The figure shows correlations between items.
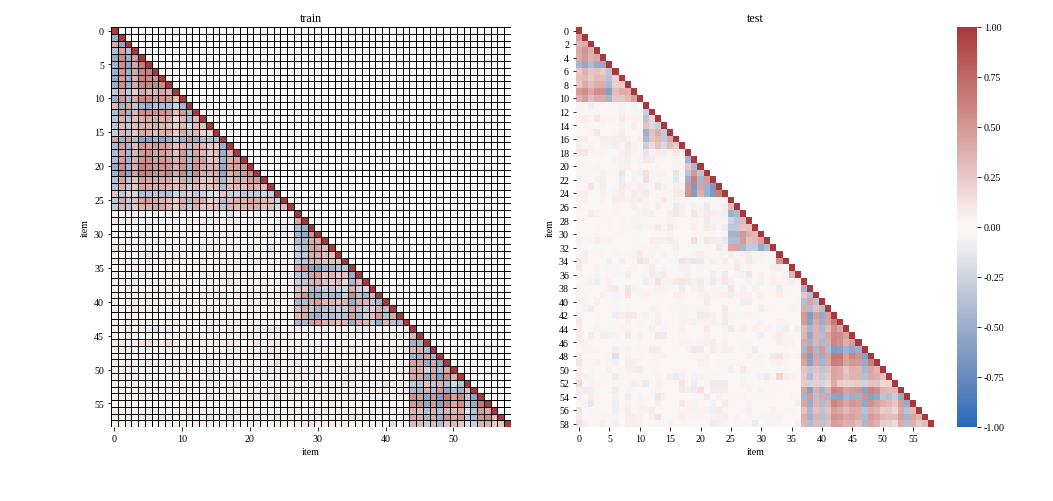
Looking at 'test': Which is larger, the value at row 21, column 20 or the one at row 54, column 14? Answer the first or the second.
the second
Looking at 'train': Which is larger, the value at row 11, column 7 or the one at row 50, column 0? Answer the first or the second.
the second
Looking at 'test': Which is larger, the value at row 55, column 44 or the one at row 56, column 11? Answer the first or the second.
the first
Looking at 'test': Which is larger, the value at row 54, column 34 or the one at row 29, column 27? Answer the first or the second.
the second
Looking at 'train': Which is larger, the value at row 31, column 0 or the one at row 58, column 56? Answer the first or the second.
the second
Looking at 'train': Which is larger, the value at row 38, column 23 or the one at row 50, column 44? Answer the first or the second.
the second
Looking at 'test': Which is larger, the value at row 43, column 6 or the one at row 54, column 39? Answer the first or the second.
the first
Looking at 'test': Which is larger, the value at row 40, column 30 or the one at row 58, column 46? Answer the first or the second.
the second
